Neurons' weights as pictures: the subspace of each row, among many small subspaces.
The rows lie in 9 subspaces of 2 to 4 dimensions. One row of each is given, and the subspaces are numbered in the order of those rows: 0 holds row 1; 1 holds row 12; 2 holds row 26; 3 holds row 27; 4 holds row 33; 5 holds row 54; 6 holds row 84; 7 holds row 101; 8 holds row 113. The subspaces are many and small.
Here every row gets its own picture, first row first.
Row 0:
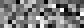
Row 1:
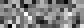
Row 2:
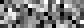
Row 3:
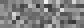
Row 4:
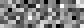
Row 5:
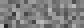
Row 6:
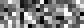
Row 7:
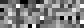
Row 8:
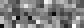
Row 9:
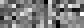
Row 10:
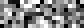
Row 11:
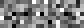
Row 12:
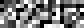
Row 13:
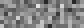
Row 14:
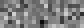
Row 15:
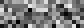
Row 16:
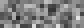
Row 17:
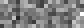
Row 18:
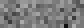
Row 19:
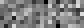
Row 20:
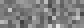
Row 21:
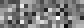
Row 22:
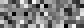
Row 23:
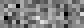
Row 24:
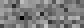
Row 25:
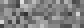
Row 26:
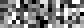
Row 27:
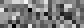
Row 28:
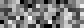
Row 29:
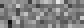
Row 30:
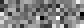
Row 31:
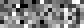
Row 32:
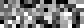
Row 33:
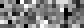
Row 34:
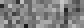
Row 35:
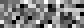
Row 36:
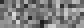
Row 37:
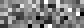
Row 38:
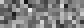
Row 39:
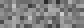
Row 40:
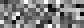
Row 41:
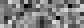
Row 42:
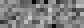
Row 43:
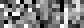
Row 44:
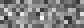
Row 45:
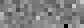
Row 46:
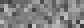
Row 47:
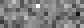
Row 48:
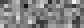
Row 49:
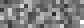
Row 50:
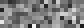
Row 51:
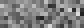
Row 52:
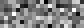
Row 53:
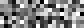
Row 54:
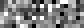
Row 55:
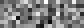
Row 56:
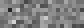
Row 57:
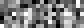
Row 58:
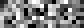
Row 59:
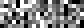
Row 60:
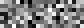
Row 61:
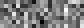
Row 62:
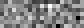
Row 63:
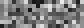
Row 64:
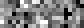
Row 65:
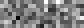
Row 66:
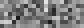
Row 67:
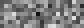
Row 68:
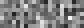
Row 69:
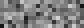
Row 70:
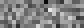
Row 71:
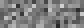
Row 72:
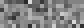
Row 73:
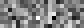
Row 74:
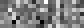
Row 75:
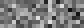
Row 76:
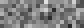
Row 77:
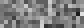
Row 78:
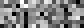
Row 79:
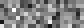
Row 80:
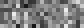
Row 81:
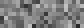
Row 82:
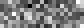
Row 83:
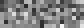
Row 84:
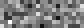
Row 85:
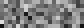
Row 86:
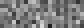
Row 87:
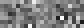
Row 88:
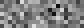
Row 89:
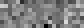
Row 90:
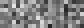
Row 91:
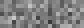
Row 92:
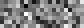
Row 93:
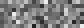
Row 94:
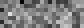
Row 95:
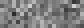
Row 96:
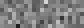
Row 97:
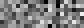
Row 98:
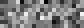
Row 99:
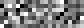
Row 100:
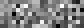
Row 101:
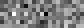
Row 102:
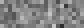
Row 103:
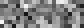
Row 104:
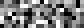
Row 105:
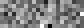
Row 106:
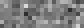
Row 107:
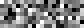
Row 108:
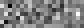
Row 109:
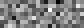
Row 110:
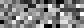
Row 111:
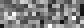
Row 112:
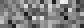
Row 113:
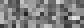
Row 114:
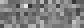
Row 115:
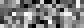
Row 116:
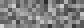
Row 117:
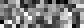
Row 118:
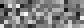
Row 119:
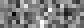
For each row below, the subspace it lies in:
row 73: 8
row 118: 4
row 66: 5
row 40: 0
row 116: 8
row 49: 1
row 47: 3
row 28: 4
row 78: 8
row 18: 7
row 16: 5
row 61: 8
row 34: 4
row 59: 8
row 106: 5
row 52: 7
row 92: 5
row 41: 6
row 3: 0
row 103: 0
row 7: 3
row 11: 6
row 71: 6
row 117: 0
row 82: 1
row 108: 4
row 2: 3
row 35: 0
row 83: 1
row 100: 7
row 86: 8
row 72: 3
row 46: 3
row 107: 3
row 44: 1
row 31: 7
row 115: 6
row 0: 7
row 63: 5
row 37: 7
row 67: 6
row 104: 6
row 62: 5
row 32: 0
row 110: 0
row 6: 1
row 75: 8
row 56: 1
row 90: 8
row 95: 8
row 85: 0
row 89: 4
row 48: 5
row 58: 5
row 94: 0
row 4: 1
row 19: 6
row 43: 4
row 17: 5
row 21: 1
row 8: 5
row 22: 7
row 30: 1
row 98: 1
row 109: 4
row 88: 7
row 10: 6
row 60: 7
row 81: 3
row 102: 3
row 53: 7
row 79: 4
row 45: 1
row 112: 5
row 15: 3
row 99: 4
